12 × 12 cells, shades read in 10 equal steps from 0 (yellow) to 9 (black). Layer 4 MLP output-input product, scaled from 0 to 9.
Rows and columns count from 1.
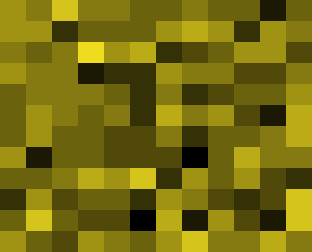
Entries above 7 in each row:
1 0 0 1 0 1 0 2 0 0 3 0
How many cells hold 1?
6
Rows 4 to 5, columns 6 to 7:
7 3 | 7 4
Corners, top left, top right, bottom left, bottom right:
3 5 3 4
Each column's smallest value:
3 1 1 0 3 1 2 1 3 2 2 1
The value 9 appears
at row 8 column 8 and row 11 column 6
